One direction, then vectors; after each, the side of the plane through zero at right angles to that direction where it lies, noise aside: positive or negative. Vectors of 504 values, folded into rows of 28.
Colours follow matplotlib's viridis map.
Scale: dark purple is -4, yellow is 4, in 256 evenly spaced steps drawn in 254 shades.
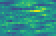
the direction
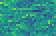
negative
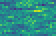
positive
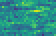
positive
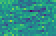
negative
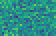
negative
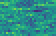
negative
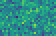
positive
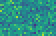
negative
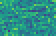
negative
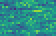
positive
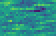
negative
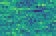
negative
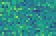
negative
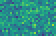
positive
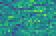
positive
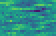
negative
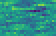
negative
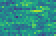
positive
